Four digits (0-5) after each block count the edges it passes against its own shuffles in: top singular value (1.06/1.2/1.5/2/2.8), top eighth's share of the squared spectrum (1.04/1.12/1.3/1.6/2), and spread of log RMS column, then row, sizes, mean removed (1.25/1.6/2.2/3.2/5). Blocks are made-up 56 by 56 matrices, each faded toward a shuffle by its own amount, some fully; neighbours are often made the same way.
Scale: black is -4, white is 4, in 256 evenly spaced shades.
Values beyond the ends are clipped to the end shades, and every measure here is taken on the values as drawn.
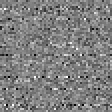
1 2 0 3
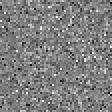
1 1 0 0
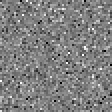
0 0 0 0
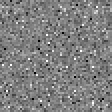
0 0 0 0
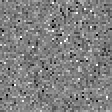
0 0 0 0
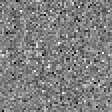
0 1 0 0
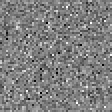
0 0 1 0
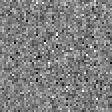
0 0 1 0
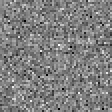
0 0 0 0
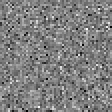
3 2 0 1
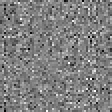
4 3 2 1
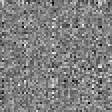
4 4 2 2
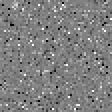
0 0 0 0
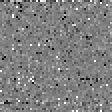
2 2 0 1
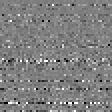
3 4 0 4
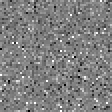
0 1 0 0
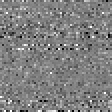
2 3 0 3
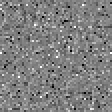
0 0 0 1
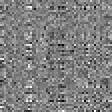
4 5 2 3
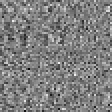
4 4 2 2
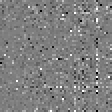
3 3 2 2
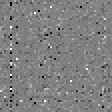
3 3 1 0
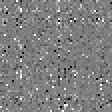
2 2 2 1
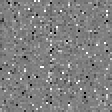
1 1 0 0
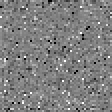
2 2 0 0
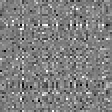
4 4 2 2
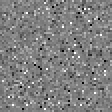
2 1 0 0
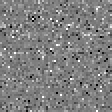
2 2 0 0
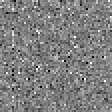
2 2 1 0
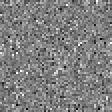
2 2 0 0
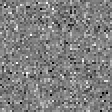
2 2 1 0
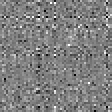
4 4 2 2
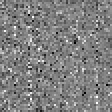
1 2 2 0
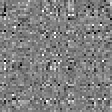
4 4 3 2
